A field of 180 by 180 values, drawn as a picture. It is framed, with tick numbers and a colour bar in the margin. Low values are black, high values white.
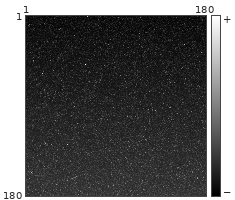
There are no regular stripes. No single row or column stands out from its neighbours. Values rise toward the bottom. Fine speckle covers the field.
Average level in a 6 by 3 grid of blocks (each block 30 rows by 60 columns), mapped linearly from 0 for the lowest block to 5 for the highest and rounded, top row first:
000
111
222
333
444
555
